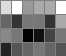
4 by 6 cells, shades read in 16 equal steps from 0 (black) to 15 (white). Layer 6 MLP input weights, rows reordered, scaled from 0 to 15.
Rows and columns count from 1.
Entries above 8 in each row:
6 1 0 0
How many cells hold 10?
3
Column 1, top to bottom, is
13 6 8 2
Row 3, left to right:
8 7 0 1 4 7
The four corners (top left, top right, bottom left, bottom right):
13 15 2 5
